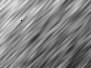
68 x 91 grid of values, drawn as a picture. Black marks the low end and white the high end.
The ninth with the lowest average is the bottom right. Streaks slant up to the right. No row or column stands out. Neither half mirrors the other. One lone cell stands out, far lower than its neighbours. Values rise toward the top left.
